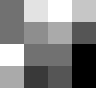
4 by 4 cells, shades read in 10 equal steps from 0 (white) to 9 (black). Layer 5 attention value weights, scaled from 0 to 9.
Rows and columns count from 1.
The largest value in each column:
5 7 6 9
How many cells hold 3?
2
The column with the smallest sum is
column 1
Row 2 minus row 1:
0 3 3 4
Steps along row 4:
up down up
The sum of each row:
8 18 19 25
